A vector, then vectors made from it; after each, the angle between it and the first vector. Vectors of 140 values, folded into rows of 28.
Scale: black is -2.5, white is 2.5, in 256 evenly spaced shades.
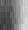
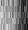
nearly opposite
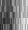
nearly parallel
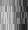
nearly opposite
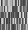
orthogonal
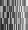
partly aligned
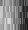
nearly opposite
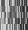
partly opposed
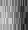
nearly opposite
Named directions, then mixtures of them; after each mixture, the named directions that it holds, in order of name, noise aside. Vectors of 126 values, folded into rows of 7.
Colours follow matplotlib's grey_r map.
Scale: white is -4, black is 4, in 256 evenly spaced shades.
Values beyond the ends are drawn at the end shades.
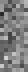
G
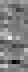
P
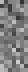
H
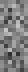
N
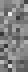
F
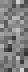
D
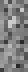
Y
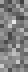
G, H, Y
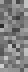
D, G, H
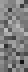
D, F, N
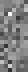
F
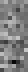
P, Y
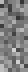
H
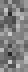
F, N, Y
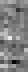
P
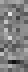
F, P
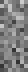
H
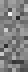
F, N, P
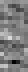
P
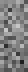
D, F, N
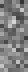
H, Y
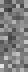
G, H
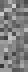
G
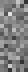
D, F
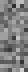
D, G, P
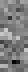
N, P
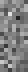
F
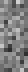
D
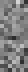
D, F, P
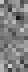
F, H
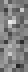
Y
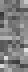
D, G, P
